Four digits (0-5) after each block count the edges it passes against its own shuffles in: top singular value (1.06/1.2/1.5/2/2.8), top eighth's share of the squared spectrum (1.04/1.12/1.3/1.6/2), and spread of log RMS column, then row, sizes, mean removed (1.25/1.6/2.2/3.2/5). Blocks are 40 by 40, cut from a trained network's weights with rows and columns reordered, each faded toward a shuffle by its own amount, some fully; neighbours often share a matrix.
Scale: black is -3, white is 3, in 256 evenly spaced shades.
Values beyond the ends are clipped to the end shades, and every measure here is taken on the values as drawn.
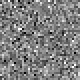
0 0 0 0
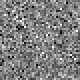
0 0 0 0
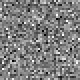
0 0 0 0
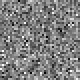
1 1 0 0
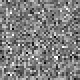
2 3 0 1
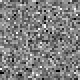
0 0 0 0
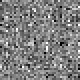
3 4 2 2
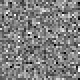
2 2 1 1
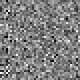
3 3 1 1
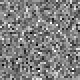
0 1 0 0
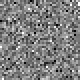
1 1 0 0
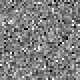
0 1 0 0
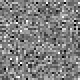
2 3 1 1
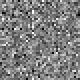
1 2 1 0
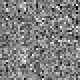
2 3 2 0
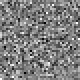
1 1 0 0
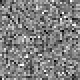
0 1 0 0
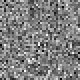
2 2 0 0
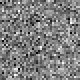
2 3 1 0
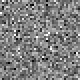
1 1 0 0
